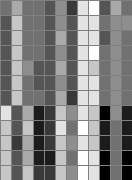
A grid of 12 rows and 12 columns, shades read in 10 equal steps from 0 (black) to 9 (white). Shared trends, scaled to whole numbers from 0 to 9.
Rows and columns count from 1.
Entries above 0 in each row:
12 12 12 12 12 12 12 11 12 12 10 10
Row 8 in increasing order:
0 1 1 2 3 5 5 6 7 7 8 8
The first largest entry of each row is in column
9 8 8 9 8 8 8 1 8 8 8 8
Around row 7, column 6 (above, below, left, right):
5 7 3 2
